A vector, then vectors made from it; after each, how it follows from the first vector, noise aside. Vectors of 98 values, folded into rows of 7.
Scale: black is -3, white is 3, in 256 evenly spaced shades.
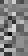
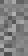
shrunk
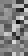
reversed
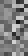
reversed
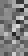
reversed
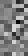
reversed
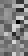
reversed
